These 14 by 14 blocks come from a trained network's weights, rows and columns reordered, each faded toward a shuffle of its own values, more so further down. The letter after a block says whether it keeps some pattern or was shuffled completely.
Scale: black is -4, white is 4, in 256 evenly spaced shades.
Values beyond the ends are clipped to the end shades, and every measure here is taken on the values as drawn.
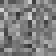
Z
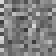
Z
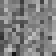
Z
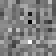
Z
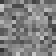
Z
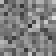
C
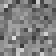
C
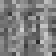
Z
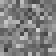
C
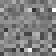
Z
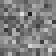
C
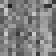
Z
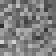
C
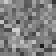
C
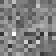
Z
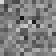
C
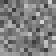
C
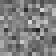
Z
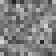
C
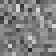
C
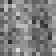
Z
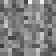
Z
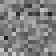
C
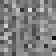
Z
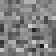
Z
